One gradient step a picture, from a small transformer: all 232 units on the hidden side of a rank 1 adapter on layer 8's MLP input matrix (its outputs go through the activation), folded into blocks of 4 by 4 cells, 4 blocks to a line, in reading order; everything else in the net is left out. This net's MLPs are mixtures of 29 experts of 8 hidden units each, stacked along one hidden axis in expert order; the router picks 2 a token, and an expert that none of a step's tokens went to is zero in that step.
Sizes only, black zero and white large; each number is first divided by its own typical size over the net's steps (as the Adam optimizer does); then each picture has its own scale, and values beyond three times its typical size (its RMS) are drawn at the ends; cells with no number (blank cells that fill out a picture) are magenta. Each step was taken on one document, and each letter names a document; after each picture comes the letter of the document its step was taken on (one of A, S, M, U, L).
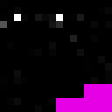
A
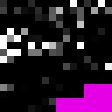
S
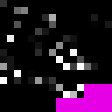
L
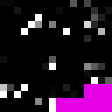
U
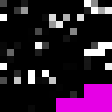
A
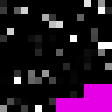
A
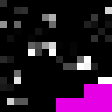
L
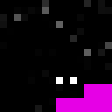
A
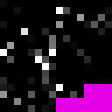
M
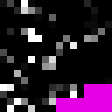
S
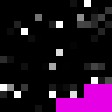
U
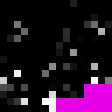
U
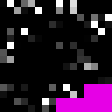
S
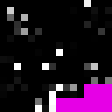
U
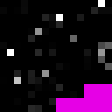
A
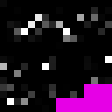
M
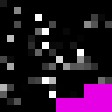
L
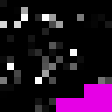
L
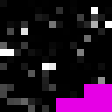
M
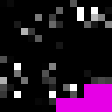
U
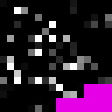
L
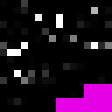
M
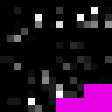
M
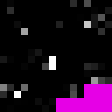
U
